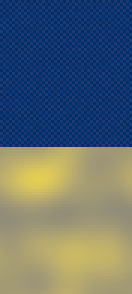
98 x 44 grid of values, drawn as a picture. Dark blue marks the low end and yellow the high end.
It is made of 2 by 1 panels. Panel 1,1: very low, checkered, faint in contrast. Panel 2,1: high, smooth.
